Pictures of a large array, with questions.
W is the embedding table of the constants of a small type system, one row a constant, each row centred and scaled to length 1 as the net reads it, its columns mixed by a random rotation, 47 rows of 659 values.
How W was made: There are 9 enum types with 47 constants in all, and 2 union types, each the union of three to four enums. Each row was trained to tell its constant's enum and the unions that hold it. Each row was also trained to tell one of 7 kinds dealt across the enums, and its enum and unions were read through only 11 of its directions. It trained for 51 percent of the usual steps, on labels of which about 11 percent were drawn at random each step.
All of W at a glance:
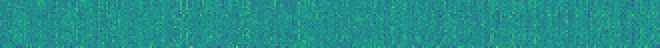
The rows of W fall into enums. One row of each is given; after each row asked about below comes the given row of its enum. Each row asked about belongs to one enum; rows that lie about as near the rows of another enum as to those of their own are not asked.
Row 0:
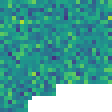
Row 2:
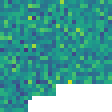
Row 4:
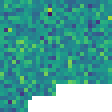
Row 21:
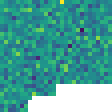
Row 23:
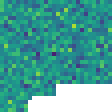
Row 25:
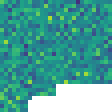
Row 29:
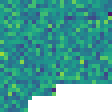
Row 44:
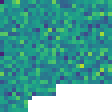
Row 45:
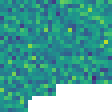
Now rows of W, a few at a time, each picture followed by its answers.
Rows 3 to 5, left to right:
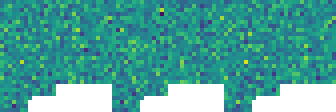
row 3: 29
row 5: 29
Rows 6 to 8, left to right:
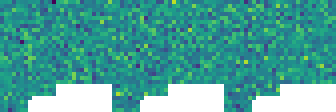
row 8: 2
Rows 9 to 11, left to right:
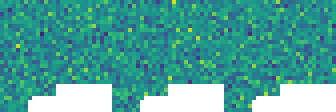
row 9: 45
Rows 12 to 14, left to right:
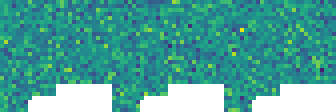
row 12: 2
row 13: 21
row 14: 23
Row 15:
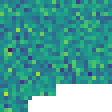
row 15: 23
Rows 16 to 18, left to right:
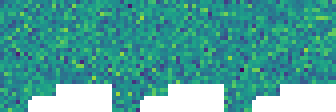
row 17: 25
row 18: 44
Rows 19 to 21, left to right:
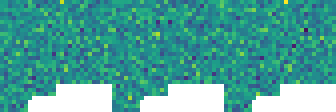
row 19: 21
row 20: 25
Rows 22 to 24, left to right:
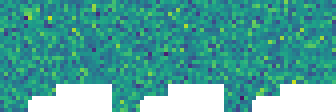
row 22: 25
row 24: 29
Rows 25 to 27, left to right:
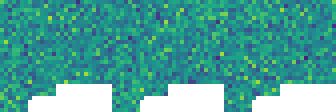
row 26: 44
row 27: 25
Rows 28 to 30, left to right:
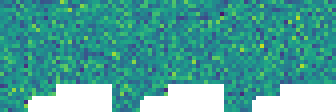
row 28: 21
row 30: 44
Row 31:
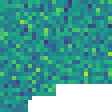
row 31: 2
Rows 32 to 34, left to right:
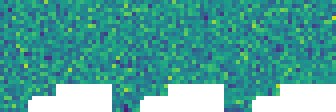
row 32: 45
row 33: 21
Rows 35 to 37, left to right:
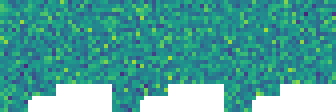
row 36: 2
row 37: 2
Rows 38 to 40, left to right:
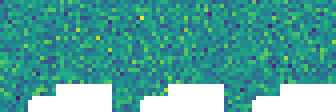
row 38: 29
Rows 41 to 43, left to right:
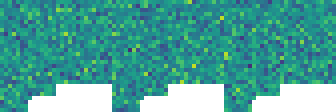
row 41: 25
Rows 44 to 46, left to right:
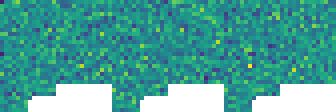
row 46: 45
